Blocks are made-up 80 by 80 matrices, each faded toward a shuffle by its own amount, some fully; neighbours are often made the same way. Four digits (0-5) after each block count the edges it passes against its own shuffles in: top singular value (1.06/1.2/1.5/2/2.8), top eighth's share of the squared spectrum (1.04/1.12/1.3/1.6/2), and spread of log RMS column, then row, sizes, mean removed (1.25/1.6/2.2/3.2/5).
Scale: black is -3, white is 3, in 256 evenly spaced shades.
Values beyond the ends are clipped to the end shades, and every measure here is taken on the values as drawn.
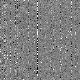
3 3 3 0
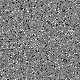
0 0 0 0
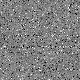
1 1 0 1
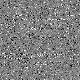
1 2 0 2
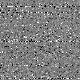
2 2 0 3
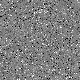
1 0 0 0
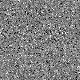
0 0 0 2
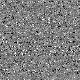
1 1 0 3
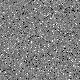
0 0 0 0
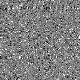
3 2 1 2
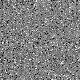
3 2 0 1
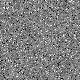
2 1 0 0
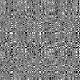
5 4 3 3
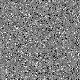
3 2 1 1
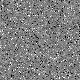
0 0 0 0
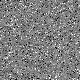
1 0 0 0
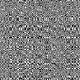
5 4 3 3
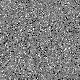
2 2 0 0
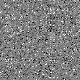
3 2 1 1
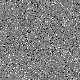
2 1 0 0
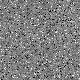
0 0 0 0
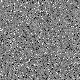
0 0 0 0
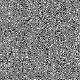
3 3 2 1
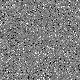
1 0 0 0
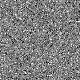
2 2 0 0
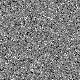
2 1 0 0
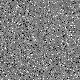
2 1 0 0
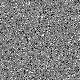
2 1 0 0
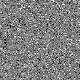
3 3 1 1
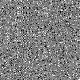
3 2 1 0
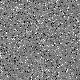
1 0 0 0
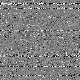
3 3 0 3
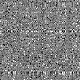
4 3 2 2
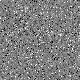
2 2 0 0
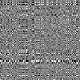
5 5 3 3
